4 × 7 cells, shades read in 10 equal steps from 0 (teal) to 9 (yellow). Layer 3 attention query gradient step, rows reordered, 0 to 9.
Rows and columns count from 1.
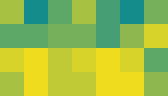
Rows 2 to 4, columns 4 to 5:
4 2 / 8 9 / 7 9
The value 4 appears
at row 1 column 7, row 2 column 3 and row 2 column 4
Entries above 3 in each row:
3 4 6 7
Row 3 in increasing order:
3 7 8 8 8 9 9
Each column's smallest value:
3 0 3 4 2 0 3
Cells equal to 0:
2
